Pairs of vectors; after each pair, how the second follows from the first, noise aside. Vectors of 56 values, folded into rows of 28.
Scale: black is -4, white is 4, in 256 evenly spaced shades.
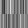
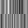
shuffled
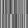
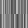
reversed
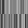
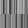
shuffled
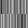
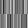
shuffled
